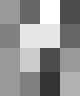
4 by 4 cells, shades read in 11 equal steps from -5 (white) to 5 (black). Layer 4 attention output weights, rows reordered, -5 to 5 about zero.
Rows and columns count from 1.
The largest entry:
3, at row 4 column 3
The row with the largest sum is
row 4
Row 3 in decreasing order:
2 -1 -1 -3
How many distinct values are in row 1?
4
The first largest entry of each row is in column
4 4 3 3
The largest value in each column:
0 1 3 2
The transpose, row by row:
-1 0 -1 -1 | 1 -4 -3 0 | -5 -4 2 3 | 2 1 -1 -2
